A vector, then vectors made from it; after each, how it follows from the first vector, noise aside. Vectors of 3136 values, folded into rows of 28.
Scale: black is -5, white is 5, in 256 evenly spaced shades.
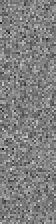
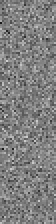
copied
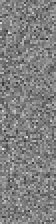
sign-scrambled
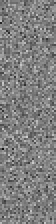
copied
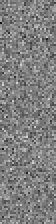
copied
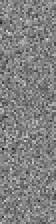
sign-scrambled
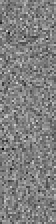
sign-scrambled
